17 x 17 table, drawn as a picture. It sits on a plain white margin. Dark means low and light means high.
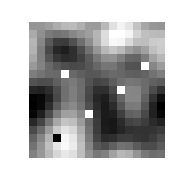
The field is mottled with small blotches. The ninth with the highest average is the top right. Five lone cells stand out: four far higher and one far lower than their neighbours.
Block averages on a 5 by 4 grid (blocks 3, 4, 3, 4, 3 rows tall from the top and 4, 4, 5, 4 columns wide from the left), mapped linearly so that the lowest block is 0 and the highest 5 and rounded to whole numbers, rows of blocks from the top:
3 3 5 4
2 1 2 3
0 2 1 1
1 3 0 0
3 4 2 1
